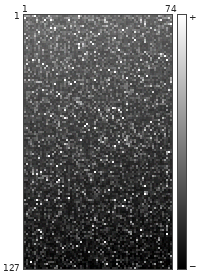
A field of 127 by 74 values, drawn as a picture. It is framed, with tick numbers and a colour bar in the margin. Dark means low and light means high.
On average the colour sits 30% of the way up the scale. The field climbs toward the top. Fine speckle covers the field. No regular stripes run through it. The values are skewed, with a long tail toward high values.
